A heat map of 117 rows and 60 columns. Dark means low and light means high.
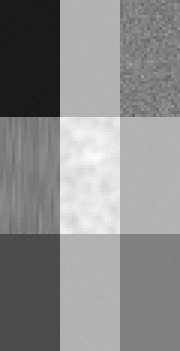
It is made of 3 by 3 panels. Panel 1,1: very low, flat. Panel 1,2: high, flat. Panel 1,3: middling, fine-grained, faint in contrast. Panel 2,1: middling, streaked downward, faint in contrast. Panel 2,2: very high, blotchy, faint in contrast. Panel 2,3: high, flat. Panel 3,1: low, flat. Panel 3,2: high, flat. Panel 3,3: middling, flat.
